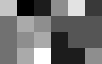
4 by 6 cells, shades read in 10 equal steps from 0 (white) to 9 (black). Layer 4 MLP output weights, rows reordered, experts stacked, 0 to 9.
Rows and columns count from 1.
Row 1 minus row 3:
-3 5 5 -4 -5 1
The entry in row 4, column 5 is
8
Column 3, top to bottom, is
8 4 3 0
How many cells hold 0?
1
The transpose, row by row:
2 5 5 5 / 9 3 4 3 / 8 4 3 0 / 4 6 8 8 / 1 6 6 8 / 7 6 6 4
